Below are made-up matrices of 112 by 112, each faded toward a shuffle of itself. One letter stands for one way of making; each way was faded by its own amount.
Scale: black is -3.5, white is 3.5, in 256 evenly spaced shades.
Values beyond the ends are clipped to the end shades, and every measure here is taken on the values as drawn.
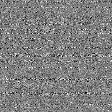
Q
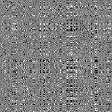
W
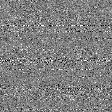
Q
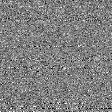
Q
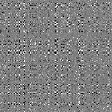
W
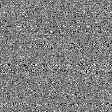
Q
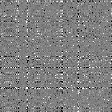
W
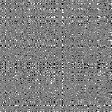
W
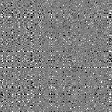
W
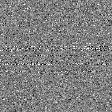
Q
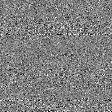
Q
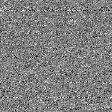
Q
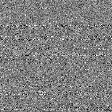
Q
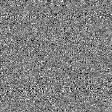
Q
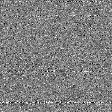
Q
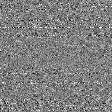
Q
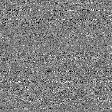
Q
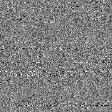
Q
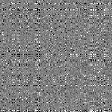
W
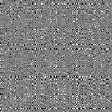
W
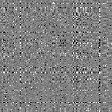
W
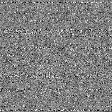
Q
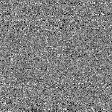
Q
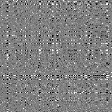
W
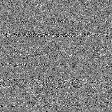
Q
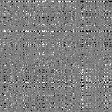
W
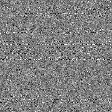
Q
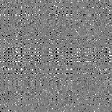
W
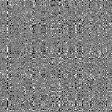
W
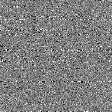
Q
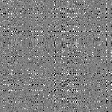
W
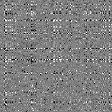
W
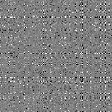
W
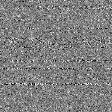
Q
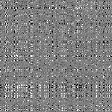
W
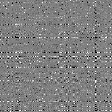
W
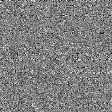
Q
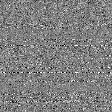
Q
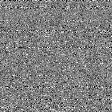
Q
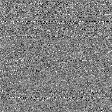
Q
